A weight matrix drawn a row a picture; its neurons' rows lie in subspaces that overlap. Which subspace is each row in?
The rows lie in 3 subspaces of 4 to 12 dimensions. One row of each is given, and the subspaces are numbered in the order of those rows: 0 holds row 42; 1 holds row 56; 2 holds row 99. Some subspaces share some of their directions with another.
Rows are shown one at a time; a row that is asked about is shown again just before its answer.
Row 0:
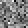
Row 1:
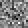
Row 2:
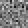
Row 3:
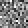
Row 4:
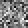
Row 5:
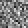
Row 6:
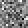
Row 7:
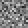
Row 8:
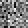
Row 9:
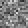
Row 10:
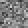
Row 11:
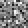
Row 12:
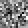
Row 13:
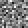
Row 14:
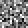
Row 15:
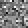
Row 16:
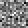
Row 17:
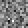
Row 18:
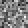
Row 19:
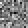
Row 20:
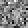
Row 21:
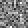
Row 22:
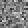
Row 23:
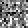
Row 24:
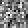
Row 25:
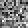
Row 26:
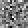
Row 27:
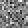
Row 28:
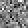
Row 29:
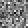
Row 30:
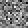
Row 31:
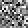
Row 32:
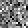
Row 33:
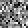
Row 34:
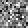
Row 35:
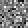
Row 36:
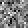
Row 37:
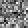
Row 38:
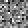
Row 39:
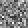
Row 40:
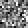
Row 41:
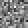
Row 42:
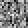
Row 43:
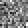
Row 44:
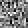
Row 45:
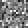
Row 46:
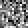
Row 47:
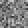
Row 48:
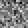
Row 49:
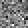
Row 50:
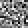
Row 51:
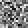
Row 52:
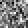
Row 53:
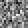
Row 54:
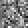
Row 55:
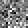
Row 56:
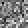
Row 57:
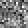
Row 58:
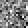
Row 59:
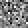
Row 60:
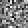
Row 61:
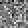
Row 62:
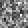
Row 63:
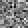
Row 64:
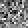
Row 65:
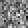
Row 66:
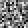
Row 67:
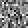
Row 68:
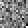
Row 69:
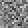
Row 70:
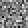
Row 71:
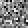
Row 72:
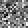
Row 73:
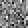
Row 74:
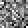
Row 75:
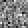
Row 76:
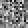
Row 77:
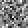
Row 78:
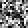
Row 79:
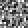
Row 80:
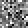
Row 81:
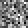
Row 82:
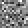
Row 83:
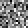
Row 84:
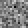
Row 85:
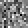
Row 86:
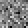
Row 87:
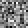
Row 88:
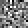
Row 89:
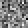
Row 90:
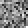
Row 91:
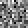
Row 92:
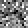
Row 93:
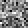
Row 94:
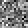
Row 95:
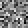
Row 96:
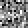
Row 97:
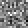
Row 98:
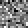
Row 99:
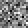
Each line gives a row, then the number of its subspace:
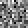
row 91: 1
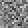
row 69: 2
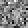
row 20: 1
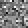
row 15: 0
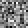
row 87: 0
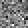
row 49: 2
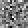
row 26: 2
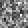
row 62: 1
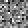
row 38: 1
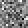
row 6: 2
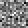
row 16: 0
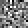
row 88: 2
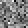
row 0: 1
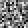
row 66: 1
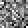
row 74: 1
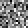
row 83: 2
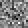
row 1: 0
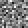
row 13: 0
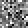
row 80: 2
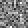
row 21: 0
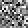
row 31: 2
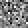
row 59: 2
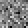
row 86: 2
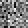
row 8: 0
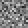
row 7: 2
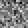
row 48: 0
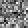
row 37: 1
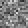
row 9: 1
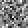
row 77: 2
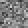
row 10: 0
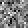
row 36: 1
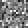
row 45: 1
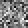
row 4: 1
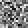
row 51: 2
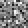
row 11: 0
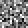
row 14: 1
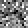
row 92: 1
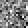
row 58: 2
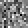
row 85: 0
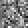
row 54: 0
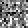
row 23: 1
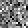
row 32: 2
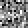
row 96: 0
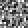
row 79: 1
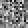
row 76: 0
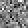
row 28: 2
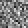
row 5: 2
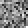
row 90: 1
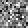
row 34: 2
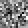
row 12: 1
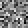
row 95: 1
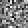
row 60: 2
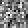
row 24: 1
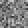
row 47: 0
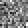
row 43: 1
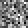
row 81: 0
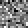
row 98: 0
